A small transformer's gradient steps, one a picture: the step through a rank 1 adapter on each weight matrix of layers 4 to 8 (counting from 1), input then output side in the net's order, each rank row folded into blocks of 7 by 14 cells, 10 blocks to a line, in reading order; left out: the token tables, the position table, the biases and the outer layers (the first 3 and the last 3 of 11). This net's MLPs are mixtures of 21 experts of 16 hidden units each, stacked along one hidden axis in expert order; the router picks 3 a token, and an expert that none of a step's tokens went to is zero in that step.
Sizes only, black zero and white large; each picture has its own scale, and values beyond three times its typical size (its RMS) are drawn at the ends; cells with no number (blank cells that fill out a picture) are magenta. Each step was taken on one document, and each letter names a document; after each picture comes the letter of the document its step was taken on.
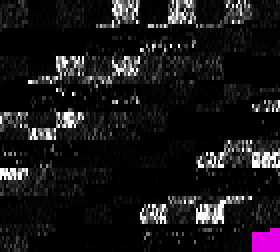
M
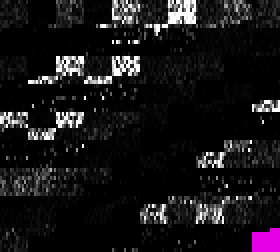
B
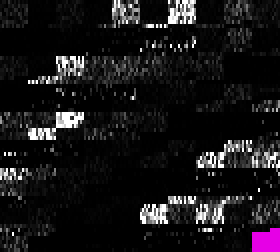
M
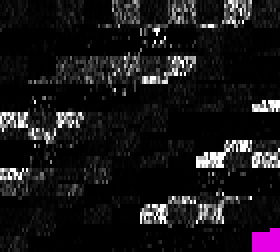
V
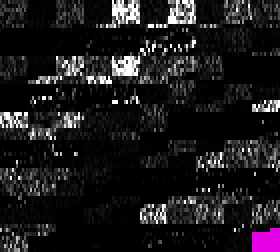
M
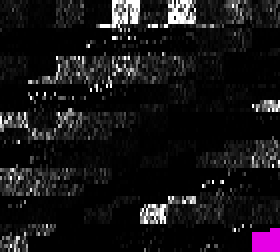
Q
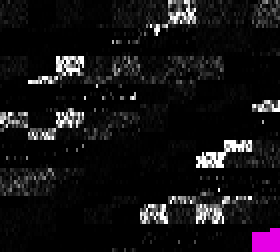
B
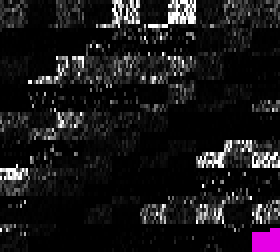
Q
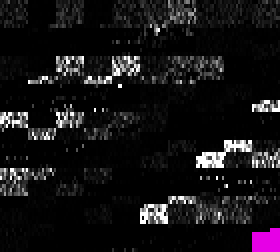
B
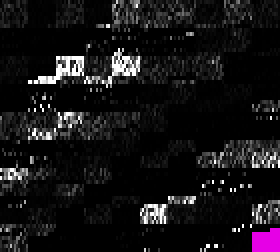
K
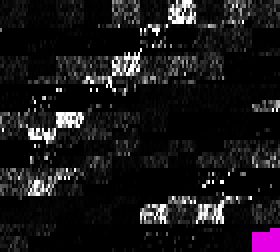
V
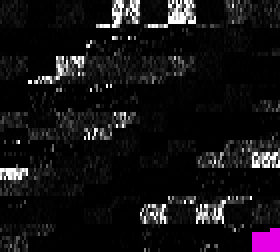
Q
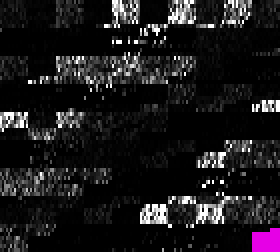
V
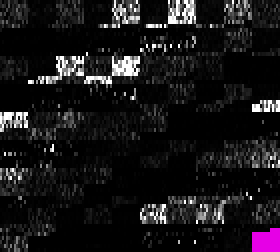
M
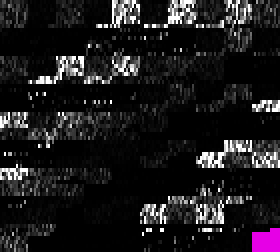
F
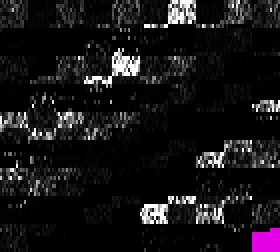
K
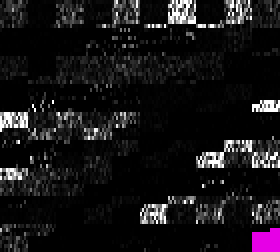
Q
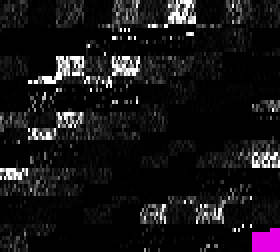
Q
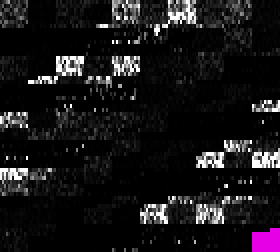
B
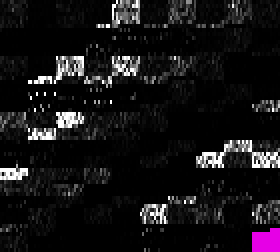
K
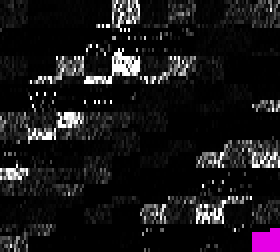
K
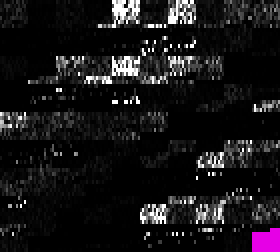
M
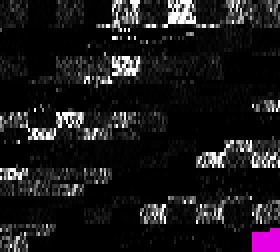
Q
